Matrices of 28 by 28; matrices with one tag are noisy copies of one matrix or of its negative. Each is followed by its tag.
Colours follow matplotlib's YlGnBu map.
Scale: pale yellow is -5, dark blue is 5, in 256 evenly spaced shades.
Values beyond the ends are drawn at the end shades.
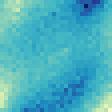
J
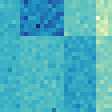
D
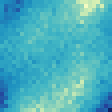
J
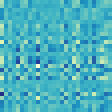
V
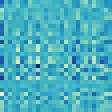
V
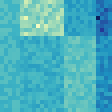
D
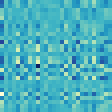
V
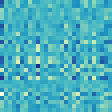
V
